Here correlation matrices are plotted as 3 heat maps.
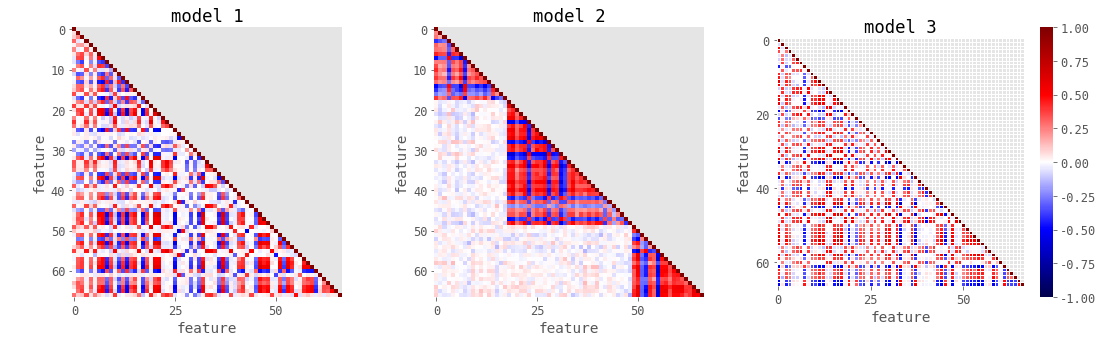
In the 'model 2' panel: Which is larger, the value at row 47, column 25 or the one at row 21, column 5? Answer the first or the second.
the second
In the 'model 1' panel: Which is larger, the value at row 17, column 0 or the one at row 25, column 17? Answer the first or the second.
the second
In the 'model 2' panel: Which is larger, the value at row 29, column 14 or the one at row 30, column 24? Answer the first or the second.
the second
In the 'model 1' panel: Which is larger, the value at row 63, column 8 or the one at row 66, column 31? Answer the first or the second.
the second
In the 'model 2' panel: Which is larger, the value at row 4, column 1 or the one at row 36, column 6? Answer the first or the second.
the first
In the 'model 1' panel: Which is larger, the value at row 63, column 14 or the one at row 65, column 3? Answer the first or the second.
the first
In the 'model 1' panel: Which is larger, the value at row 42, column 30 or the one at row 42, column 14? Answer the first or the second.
the second
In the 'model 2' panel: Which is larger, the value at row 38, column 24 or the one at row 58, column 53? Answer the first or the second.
the first
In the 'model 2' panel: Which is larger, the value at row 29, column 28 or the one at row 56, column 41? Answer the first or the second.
the second
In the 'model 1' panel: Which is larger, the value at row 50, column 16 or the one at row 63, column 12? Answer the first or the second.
the second
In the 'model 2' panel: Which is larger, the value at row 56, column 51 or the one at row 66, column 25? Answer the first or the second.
the second
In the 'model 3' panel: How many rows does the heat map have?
67
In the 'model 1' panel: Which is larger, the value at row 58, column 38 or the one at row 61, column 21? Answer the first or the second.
the second
